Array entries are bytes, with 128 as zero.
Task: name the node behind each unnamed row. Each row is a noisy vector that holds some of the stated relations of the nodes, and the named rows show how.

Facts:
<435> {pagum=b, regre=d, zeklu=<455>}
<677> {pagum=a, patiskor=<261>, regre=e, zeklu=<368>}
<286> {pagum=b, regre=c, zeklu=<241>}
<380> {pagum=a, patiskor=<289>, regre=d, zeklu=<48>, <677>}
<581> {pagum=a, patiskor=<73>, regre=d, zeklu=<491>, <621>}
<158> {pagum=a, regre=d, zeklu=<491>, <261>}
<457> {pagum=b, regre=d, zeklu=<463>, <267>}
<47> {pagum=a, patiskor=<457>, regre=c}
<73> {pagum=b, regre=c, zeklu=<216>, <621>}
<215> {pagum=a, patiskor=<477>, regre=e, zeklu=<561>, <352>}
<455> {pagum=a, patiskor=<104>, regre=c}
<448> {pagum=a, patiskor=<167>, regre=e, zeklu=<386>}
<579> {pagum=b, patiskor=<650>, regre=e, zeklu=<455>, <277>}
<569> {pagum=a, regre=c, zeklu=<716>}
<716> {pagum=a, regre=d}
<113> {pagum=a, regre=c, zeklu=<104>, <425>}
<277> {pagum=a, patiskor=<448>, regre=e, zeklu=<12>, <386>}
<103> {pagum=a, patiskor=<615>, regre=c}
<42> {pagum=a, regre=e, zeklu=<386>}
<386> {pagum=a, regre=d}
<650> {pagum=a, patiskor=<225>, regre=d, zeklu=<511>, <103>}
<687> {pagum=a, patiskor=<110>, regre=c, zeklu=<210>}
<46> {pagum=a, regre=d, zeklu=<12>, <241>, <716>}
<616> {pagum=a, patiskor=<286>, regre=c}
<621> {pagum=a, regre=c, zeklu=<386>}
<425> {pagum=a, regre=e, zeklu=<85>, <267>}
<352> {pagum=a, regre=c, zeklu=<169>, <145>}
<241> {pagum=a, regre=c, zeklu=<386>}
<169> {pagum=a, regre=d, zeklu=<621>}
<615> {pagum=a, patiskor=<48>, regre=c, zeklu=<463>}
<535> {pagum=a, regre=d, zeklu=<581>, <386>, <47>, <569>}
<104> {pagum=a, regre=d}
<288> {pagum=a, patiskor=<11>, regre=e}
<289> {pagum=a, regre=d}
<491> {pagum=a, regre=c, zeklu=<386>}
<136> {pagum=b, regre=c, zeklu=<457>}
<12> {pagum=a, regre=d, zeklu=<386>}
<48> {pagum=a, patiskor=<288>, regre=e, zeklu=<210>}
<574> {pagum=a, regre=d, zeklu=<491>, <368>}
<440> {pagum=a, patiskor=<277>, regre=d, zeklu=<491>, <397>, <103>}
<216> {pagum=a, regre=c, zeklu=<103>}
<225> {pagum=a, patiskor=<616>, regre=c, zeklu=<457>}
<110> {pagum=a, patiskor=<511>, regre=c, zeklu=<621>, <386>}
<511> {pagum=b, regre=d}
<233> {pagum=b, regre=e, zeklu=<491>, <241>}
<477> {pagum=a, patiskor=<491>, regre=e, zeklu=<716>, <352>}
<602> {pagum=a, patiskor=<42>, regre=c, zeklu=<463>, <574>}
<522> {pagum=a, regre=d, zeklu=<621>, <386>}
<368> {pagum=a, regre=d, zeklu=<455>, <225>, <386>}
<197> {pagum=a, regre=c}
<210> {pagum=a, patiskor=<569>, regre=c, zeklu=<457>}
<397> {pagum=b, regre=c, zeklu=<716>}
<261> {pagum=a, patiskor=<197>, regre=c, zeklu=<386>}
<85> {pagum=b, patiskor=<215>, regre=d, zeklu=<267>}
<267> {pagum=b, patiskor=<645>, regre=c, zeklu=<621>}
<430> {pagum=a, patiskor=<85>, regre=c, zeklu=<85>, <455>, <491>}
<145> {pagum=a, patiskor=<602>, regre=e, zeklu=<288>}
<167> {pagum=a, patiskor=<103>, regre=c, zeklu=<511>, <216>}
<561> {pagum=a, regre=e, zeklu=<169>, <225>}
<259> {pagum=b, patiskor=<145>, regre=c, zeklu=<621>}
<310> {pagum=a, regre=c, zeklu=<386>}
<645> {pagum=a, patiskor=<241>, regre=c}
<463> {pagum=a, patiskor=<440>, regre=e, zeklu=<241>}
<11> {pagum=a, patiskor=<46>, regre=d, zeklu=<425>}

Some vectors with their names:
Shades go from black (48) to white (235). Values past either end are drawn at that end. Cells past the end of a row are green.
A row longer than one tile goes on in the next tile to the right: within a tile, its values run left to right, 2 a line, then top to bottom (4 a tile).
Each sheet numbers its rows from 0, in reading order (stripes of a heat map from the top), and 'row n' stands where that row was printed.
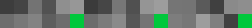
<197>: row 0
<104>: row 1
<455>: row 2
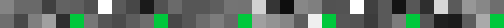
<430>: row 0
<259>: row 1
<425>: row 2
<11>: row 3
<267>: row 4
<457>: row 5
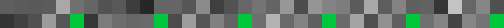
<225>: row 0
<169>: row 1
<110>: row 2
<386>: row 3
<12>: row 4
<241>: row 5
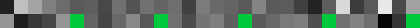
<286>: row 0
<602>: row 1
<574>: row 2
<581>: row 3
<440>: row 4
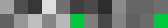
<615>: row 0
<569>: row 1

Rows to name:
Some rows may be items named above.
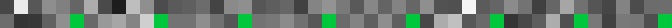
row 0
<136>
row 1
<48>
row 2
<645>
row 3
<645>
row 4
<368>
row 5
<167>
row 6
<210>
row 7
<477>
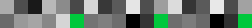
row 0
<48>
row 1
<440>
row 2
<440>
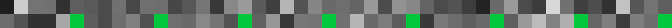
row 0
<73>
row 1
<215>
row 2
<616>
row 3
<42>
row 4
<386>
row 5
<169>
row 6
<615>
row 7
<491>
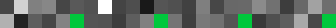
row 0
<397>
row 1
<267>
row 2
<477>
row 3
<210>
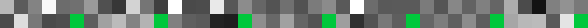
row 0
<448>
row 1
<615>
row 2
<463>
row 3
<716>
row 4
<579>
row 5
<368>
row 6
<288>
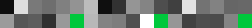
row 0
<511>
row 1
<46>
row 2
<435>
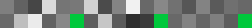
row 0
<103>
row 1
<277>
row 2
<535>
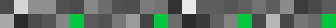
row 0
<233>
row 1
<687>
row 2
<85>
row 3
<621>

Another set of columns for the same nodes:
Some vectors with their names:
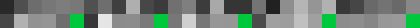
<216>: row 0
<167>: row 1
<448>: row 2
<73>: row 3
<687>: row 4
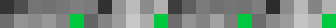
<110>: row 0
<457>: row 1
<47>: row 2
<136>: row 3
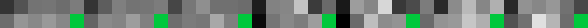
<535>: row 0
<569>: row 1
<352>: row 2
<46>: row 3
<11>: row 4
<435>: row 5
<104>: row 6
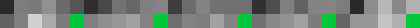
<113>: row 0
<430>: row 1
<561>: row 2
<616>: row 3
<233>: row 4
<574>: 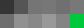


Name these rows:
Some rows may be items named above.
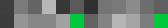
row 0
<615>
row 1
<425>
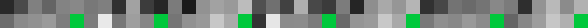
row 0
<491>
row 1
<440>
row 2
<579>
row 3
<167>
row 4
<259>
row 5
<602>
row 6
<457>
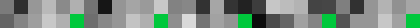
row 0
<457>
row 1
<286>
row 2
<463>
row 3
<288>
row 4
<397>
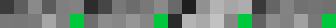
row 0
<215>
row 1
<42>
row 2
<511>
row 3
<716>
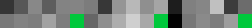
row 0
<477>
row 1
<267>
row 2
<46>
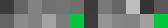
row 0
<716>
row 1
<615>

